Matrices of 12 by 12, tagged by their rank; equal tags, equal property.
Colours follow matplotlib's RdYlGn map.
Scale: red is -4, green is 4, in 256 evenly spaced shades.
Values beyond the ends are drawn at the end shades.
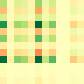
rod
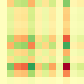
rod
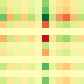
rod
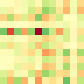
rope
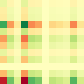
rod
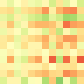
rope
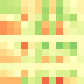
rope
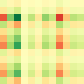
rod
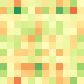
rope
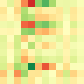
rope
